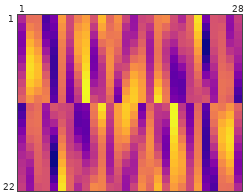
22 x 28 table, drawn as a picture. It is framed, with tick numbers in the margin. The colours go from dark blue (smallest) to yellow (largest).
The ninth with the highest average is the centre. No overall slope runs across the table. A half turn leaves it unchanged. The grain runs up and down.
